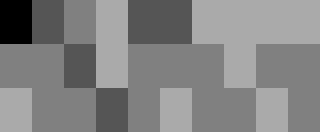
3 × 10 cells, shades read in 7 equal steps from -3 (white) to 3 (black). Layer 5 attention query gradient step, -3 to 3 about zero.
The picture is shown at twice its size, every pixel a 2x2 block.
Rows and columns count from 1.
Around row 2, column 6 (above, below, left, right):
1 -1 0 0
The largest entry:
3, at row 1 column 1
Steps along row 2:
same up down up same same down up same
